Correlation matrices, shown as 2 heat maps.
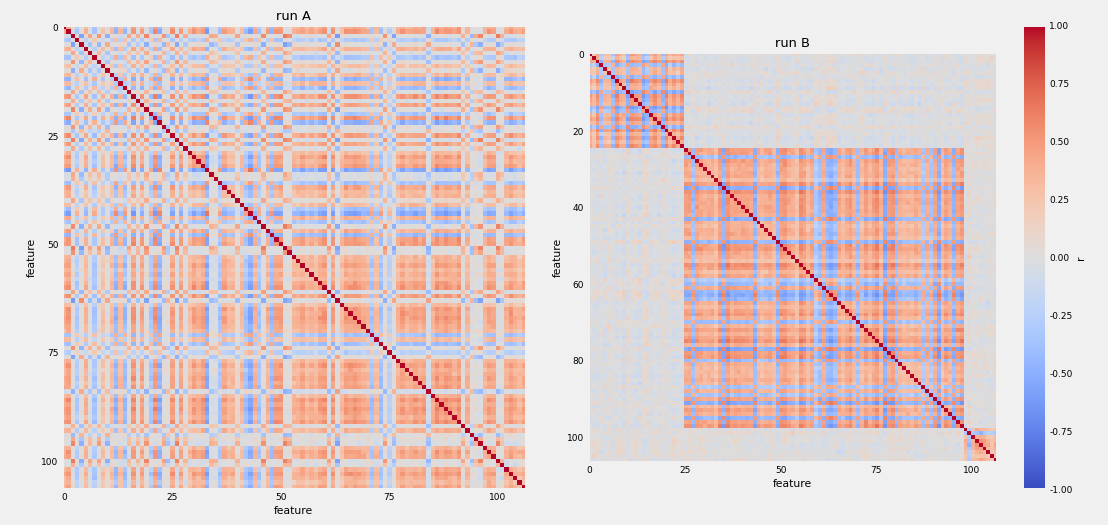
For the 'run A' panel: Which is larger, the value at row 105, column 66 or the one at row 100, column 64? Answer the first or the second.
the first
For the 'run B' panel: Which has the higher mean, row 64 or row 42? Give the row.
42
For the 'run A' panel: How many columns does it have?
107
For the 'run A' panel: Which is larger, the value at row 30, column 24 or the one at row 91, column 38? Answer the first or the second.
the second
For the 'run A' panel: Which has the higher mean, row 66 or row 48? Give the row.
66
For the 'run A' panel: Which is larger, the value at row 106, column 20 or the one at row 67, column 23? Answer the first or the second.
the second
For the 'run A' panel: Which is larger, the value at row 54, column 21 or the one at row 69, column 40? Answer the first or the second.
the first
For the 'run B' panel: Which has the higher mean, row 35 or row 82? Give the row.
82
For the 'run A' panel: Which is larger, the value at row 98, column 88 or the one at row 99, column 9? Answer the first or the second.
the first
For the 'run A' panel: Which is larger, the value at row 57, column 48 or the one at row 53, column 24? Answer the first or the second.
the second
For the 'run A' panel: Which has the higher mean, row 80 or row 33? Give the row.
80
